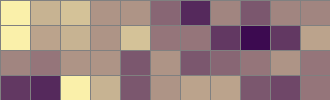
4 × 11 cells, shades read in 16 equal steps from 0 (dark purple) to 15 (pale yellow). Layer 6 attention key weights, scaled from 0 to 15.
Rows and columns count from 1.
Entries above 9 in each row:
3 5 0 4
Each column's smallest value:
3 2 9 9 5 6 2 3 0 3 7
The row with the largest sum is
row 1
